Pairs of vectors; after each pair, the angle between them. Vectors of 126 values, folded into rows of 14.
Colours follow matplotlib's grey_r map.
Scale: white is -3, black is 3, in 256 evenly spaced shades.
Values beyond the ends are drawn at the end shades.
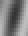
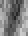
nearly parallel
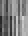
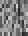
orthogonal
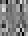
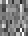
nearly opposite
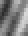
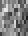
partly opposed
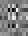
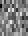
partly opposed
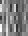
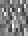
orthogonal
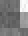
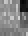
nearly opposite
